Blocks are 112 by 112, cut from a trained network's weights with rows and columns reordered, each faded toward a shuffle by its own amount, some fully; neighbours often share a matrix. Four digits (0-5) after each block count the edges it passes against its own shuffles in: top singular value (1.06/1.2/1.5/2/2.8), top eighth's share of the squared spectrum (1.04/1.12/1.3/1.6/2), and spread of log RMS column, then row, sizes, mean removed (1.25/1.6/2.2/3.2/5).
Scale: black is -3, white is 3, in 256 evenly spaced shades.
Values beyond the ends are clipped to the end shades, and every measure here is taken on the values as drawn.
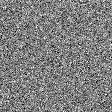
0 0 0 0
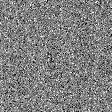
0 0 0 0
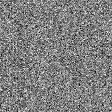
0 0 0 0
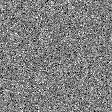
0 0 0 0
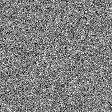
0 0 0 0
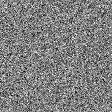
2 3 0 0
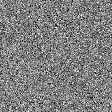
1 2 0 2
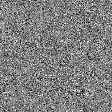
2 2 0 2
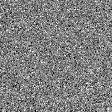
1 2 0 2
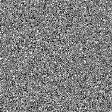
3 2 2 0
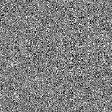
3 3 3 1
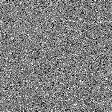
1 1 0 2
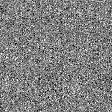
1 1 0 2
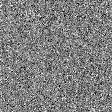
1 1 0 1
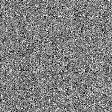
2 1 0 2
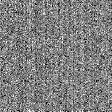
3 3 1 3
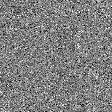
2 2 0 2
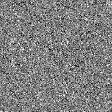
2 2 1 2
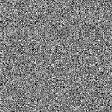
3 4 2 3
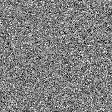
2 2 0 0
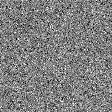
1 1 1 0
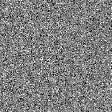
2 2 2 0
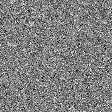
1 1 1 0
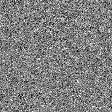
2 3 0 1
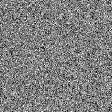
3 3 1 1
